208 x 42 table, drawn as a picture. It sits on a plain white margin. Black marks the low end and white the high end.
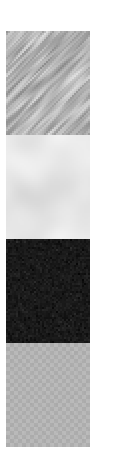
It is made of 4 by 1 panels. Panel 1,1: high, slanting up to the right. Panel 2,1: very high, smooth, faint in contrast. Panel 3,1: very low, fine-grained, faint in contrast. Panel 4,1: high, checkered, faint in contrast.
